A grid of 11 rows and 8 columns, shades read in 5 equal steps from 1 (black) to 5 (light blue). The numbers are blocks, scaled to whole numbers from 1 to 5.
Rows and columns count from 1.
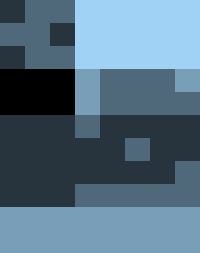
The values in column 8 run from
2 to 5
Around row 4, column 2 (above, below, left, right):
3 1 1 1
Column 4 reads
5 5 5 4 4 3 2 2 3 4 4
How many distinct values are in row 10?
1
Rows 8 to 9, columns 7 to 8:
2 3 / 3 3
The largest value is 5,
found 15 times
